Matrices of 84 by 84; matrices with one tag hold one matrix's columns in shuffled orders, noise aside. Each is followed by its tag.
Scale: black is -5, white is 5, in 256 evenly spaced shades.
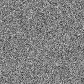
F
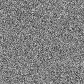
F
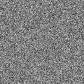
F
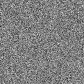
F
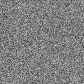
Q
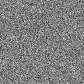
F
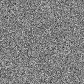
Q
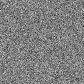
F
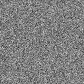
Q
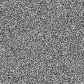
F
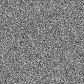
Q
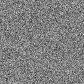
F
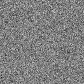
F
